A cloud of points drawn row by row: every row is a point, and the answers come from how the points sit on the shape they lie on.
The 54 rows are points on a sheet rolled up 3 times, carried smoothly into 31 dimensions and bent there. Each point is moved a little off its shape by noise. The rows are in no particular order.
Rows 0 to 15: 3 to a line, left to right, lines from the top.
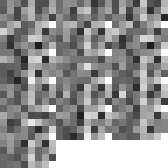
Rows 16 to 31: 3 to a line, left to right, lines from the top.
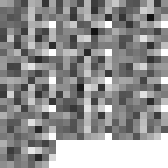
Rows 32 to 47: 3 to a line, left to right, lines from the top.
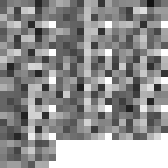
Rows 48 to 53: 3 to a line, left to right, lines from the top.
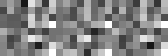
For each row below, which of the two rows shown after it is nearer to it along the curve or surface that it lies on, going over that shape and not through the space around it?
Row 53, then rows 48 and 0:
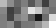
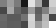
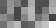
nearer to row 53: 0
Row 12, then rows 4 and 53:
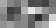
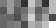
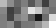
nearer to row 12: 53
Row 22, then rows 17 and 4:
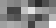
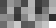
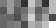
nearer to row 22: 17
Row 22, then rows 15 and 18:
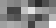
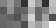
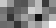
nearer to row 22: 18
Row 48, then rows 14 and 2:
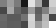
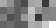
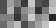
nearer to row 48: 2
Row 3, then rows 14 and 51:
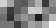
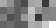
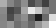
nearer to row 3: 51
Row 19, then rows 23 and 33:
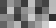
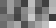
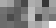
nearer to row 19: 23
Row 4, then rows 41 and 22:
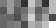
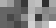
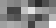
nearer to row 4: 41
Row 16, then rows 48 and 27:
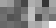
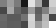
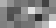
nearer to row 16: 27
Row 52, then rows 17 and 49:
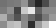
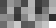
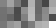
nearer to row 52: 17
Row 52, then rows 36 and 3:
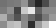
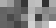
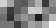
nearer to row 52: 3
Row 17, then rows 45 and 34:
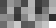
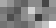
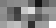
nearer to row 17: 34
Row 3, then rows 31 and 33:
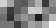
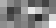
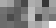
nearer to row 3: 31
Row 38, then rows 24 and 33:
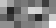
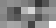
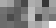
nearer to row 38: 24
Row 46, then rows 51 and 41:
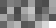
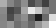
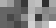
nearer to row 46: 41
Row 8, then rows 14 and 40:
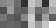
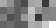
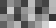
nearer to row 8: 14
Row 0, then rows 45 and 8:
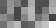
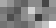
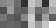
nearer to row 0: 8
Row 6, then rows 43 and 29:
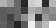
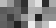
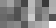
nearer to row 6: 43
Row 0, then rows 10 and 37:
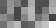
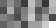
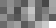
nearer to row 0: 10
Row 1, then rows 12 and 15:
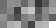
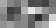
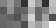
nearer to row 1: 15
